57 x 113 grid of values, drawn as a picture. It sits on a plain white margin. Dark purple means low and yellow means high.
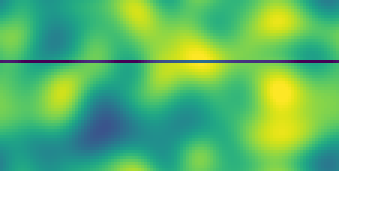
Average level on the scale: 70%. Odd lines: row 21. Ninth with the lowest average: bottom left.
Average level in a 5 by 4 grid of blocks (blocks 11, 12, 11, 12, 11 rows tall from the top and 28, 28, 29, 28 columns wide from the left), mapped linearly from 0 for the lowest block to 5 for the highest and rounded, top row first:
2 4 3 4
2 3 4 3
4 3 4 5
3 0 2 5
1 1 3 3
